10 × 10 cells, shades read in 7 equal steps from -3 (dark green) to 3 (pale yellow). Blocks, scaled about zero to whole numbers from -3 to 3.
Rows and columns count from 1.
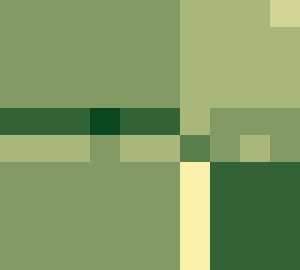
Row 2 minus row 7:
0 0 0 0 0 0 -2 3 3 3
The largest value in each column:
1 1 1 0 1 1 3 1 1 2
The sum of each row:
5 4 4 4 -12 5 -3 -3 -3 -3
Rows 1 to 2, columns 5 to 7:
0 0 1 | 0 0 1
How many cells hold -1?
1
